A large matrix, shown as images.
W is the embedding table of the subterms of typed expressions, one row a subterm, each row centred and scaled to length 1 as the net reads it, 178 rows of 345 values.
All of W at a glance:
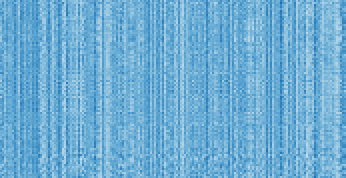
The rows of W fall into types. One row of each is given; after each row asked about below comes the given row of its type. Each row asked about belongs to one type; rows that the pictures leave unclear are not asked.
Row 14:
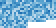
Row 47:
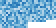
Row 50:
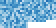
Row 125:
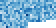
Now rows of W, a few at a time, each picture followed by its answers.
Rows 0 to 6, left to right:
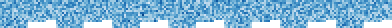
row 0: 14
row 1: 47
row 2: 47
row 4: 50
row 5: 14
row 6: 14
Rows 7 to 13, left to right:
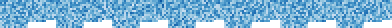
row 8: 14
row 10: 14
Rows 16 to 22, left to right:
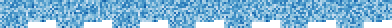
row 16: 47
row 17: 125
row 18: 47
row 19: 47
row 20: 50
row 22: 50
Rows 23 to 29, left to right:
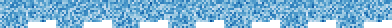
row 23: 47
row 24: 14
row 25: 50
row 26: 50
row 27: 47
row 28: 47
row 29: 50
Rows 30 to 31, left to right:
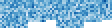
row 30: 47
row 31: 14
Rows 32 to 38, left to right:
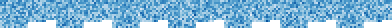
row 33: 14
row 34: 50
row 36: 50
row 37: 47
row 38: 50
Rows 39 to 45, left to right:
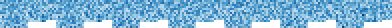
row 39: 50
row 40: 50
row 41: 14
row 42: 14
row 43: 47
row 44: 14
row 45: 125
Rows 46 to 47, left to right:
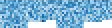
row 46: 50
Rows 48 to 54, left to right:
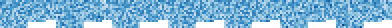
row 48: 14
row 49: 50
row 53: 47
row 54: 14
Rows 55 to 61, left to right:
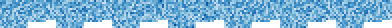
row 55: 14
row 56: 125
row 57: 14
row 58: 50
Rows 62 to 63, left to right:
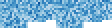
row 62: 50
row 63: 50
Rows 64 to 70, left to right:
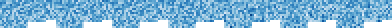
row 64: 14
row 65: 50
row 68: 125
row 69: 50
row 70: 47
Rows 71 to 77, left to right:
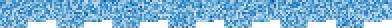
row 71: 14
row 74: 47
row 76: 47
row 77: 14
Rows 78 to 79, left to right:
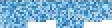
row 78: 50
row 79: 14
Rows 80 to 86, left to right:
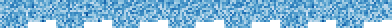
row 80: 47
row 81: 47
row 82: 14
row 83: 14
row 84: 47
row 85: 47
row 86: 14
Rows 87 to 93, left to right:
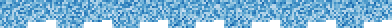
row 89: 47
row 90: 14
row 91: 14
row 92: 14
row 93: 47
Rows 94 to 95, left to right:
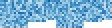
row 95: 14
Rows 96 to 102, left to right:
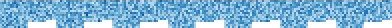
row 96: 47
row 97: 47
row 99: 50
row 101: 14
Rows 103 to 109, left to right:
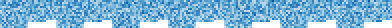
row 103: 47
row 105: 47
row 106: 14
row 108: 47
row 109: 47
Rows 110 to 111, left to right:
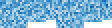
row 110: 14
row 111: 47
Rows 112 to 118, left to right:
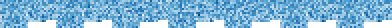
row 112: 50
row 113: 47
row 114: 125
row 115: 47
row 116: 14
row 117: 50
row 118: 50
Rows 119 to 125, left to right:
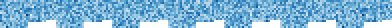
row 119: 125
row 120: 50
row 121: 14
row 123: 47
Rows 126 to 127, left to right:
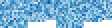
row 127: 14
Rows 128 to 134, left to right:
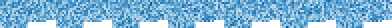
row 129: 14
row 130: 50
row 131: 50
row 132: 14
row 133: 125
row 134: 50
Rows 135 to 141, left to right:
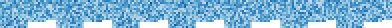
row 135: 14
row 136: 50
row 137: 50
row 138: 47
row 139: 50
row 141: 14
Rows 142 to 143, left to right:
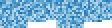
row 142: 14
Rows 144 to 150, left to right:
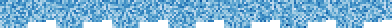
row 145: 50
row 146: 50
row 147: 47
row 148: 50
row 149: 14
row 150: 14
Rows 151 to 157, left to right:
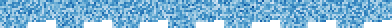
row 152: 47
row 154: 50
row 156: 50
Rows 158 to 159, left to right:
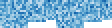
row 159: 47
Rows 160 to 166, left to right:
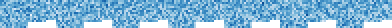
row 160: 125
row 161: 47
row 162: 14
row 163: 50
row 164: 50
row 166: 14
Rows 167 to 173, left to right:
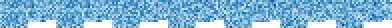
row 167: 47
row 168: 47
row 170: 14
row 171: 47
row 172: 14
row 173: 50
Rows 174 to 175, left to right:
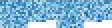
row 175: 50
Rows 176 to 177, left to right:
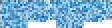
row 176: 50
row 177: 14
